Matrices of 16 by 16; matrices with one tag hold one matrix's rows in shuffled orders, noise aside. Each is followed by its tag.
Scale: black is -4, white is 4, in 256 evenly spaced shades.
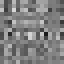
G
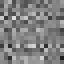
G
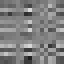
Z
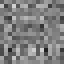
G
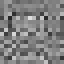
G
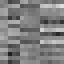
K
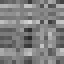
Z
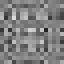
G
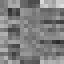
K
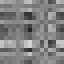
Z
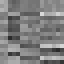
K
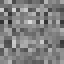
G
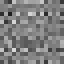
G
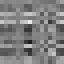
Z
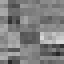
K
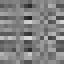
Z
